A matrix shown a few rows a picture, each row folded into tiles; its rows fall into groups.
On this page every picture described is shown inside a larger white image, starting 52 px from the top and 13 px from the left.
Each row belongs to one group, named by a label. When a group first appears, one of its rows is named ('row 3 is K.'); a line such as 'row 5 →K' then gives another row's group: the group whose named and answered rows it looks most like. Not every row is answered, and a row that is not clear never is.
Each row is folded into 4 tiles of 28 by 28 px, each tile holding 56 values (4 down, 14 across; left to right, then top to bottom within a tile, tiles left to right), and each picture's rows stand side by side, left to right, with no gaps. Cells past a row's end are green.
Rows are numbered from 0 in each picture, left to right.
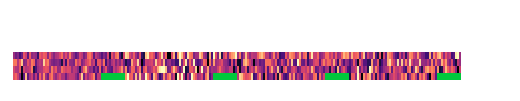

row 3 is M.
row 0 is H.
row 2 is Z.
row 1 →Z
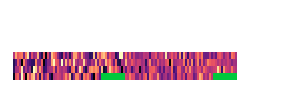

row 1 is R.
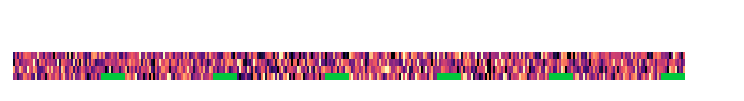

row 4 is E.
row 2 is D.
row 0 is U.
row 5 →E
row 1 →E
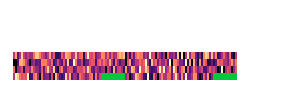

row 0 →Z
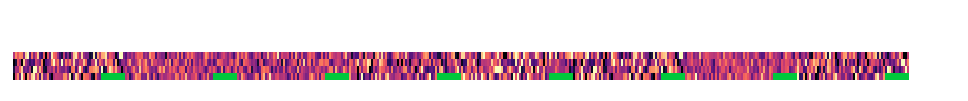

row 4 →Z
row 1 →U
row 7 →H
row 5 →M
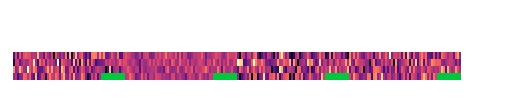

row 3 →R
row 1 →R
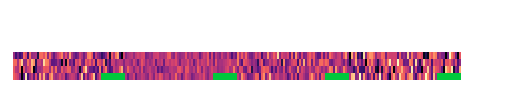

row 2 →R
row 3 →E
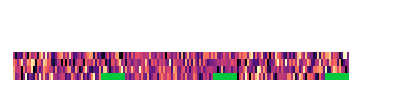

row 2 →M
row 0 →H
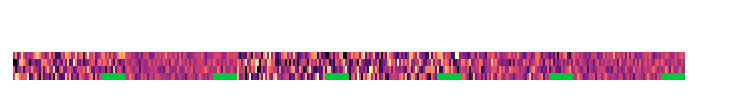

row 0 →Z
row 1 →R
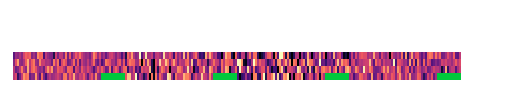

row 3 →U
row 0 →U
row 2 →D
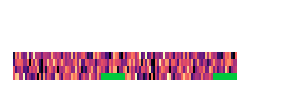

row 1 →E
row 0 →E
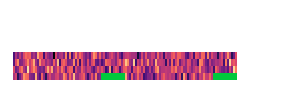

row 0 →U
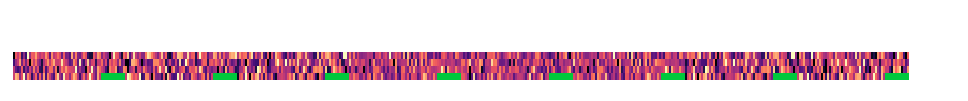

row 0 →E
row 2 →M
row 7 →E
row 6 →M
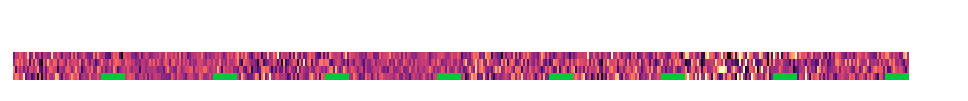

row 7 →M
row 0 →E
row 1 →R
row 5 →E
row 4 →U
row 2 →R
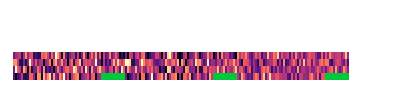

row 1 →D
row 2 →R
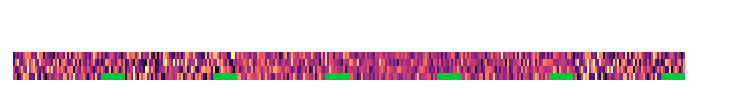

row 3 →H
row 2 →Z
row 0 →U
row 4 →R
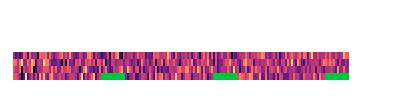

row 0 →H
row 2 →Z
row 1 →D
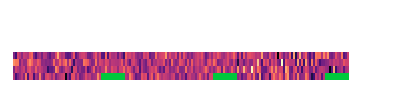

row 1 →R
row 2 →U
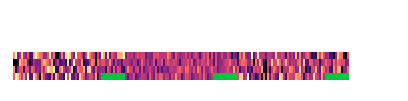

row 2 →E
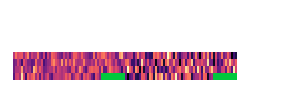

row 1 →D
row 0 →M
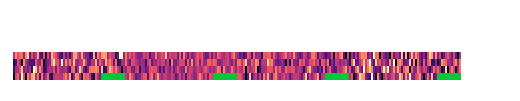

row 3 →U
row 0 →M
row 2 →H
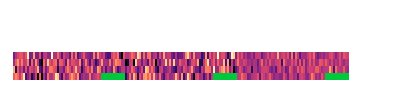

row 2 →R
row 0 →E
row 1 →M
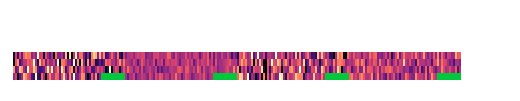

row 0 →U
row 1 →D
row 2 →E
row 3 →Z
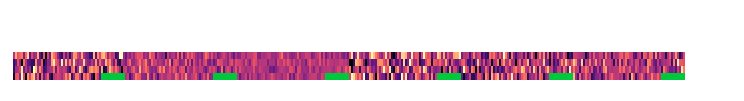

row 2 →D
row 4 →D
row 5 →H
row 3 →Z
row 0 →M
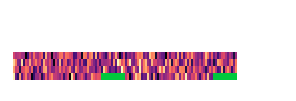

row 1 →U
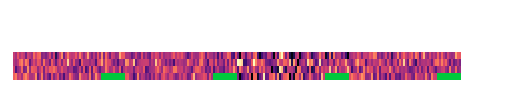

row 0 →Z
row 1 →H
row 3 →Z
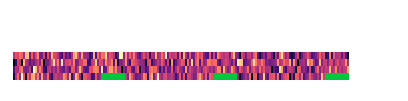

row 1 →R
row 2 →D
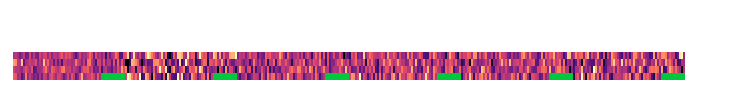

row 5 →M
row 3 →E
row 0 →H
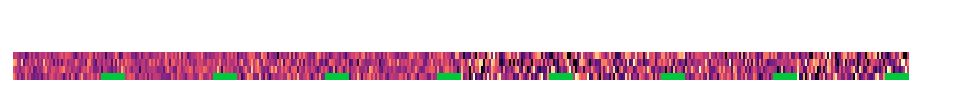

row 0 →H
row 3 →M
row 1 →R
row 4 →H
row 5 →Z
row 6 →U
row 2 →U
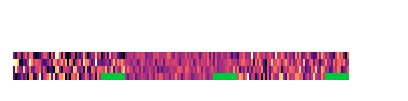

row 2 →E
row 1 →D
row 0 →D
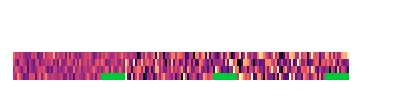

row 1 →H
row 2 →Z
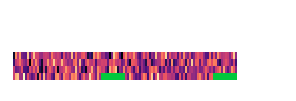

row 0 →E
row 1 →R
